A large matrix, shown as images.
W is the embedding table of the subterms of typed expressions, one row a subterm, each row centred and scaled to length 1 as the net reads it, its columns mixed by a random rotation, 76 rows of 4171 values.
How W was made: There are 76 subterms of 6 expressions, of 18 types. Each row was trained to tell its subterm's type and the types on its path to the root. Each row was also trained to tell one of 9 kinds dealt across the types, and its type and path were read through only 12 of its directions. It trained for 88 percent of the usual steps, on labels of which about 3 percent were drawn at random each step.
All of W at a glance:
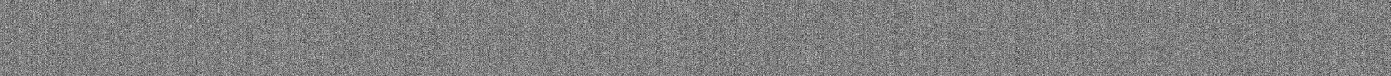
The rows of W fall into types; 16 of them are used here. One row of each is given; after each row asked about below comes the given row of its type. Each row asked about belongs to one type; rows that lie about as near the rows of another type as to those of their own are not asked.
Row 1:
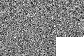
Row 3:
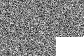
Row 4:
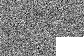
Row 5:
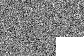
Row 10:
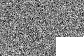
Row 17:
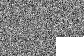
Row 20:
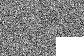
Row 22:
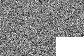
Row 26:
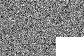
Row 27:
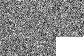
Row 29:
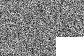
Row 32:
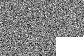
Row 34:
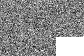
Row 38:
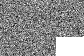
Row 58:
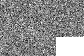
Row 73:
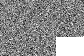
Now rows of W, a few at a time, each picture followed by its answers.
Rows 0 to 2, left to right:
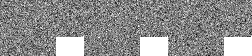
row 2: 4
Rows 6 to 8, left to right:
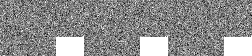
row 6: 3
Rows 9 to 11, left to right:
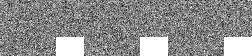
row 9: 17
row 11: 10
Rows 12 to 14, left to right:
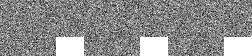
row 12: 20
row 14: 38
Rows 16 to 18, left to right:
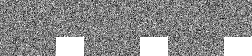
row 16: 5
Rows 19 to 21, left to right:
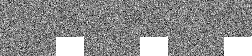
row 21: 20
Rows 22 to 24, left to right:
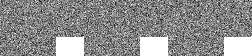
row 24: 17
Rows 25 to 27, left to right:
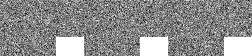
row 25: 26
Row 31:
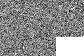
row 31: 1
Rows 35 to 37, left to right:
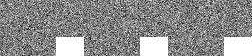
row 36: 38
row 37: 58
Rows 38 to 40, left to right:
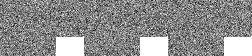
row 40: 32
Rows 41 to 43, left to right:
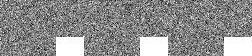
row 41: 4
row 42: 29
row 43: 38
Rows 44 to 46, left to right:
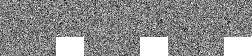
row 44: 10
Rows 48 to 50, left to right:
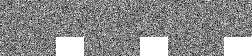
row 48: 17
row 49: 20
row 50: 32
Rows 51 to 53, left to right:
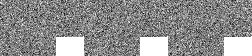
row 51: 58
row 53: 10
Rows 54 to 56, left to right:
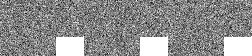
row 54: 32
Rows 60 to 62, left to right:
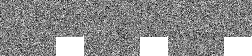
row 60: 3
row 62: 38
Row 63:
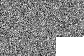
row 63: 58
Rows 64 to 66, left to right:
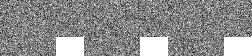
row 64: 3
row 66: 17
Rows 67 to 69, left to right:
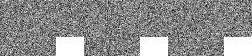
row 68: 27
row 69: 34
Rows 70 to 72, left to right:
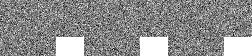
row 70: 27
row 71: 26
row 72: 22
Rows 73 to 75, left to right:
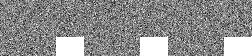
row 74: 58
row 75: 5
